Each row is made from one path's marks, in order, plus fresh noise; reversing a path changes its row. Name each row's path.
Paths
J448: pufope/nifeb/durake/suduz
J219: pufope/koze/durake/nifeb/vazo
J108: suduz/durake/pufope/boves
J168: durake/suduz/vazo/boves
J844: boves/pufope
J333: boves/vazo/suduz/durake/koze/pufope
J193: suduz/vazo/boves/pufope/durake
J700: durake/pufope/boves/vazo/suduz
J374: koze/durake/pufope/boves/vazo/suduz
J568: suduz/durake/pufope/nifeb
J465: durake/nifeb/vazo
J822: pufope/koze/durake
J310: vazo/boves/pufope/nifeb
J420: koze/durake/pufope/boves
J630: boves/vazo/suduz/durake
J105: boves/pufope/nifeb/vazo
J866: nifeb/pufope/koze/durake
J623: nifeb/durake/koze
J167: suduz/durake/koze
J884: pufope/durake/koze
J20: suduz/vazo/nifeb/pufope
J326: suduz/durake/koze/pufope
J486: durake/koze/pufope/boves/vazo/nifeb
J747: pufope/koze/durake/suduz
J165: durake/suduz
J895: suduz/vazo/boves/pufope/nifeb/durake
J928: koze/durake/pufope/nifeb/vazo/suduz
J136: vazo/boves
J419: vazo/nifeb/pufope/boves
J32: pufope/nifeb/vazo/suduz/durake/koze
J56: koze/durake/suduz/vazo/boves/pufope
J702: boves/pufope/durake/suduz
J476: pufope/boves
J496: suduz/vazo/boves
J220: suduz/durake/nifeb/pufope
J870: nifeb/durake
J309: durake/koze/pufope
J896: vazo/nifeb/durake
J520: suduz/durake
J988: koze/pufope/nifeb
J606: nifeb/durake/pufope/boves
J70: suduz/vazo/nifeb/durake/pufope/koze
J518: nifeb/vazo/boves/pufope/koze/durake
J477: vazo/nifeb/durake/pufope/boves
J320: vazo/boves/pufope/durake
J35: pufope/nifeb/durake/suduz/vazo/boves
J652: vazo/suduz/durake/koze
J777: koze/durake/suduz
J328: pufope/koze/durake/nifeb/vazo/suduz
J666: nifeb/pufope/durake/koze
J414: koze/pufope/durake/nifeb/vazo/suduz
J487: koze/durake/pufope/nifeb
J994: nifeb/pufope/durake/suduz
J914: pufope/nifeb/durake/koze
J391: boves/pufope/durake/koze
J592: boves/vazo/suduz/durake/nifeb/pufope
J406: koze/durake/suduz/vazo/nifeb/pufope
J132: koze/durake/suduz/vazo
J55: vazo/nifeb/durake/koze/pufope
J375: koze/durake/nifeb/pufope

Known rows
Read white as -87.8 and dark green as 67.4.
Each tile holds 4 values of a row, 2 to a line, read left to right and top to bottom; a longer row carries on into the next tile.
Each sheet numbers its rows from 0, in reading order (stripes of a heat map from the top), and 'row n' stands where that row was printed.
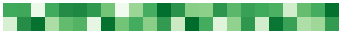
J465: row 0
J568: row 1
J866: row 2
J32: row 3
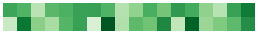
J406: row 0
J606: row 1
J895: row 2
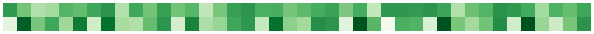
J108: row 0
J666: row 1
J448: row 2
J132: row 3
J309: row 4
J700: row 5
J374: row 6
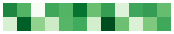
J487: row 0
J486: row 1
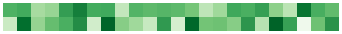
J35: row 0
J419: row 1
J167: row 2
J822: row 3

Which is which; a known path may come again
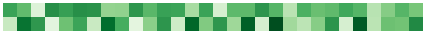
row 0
J328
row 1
J866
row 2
J520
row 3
J420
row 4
J606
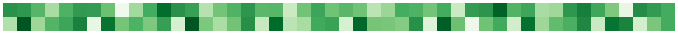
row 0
J193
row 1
J568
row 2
J700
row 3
J623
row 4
J167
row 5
J988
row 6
J35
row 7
J219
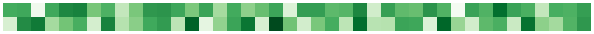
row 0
J465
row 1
J448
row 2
J870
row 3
J486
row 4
J884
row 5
J487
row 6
J406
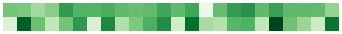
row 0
J326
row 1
J994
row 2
J914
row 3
J476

